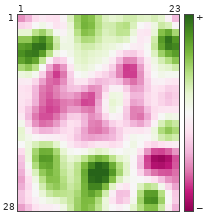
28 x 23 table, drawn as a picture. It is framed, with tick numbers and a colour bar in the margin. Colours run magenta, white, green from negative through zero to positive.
Ninth with the highest average: bottom middle. Grain: blotchy. Slope: none.
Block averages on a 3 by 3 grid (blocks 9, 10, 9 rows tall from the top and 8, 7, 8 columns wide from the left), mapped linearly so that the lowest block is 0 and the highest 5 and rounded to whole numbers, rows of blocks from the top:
333 | 001 | 351
